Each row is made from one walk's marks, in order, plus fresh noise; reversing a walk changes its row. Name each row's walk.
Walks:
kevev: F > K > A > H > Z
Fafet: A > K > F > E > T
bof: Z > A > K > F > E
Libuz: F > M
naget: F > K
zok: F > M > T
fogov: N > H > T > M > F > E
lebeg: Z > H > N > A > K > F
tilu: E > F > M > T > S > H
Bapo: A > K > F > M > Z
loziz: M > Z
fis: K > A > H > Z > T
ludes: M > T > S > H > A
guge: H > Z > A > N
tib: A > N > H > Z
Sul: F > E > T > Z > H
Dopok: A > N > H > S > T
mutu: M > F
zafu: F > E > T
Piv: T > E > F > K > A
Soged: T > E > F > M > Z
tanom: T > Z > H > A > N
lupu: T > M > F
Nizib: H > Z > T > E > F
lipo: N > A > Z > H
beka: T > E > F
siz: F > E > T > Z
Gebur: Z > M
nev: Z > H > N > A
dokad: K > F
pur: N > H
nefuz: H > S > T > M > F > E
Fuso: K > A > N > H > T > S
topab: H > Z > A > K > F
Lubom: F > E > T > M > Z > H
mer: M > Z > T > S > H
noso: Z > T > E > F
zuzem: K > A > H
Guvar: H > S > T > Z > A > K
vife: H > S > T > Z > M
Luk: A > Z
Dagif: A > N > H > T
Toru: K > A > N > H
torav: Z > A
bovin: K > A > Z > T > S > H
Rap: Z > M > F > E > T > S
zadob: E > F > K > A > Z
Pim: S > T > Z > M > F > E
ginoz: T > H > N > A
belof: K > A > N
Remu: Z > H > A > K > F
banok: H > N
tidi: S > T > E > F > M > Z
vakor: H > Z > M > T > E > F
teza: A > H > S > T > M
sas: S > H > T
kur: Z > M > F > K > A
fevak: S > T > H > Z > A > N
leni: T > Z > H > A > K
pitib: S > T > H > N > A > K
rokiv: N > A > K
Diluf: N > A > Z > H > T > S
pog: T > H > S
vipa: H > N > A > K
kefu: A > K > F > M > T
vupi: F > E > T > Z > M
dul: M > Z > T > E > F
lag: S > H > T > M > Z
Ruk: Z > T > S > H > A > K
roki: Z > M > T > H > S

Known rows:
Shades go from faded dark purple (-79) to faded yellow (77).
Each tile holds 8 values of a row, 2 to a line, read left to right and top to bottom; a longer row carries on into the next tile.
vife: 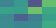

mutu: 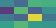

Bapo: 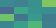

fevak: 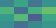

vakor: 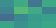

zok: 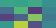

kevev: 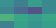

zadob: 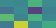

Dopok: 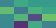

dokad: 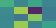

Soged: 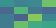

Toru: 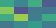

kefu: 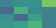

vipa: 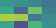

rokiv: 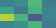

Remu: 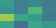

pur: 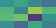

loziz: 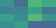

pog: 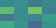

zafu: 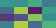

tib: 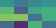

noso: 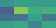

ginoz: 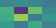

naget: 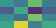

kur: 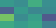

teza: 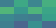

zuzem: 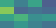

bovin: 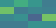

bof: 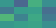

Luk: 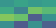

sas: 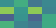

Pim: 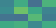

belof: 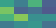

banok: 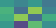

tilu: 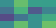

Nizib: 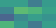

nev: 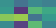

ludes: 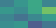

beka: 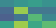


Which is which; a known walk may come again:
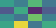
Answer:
naget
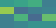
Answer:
Fuso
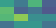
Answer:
belof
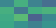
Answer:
pitib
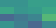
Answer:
mer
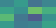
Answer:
Guvar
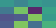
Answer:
siz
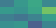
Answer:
ludes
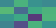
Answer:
Diluf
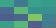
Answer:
dul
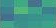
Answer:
vakor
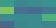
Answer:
fis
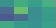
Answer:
Rap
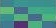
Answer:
Dagif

